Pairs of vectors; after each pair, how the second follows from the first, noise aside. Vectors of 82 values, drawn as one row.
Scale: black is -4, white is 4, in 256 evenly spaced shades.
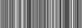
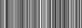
shuffled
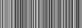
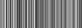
shuffled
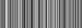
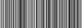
shuffled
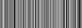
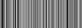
reversed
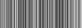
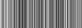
reversed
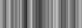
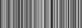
shuffled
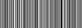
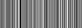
reversed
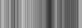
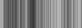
reversed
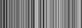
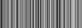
shuffled
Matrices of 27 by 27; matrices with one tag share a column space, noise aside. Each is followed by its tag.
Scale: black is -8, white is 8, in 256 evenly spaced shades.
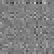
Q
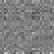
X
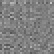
Q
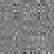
X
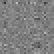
Q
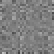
X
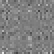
X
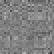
X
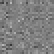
Q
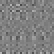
X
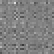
Q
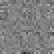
X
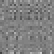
X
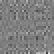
X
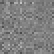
Q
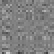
X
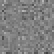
X
